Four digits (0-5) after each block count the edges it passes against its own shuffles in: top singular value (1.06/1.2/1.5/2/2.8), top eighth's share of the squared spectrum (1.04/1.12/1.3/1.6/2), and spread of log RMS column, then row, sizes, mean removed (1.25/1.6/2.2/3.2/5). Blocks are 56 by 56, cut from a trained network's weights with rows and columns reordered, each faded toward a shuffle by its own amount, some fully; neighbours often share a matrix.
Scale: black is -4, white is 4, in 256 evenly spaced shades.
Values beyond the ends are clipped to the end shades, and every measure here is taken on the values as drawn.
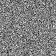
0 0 0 0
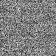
0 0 0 0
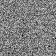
0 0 0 0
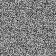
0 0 0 0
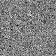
1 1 0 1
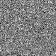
1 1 0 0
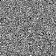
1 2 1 1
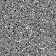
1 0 0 0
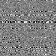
4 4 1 3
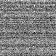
4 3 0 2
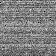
4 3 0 1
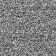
1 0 0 0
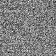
0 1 0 0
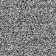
1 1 0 0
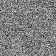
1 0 0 0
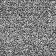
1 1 0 0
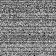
4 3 0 0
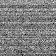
4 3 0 1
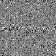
3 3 1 2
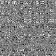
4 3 1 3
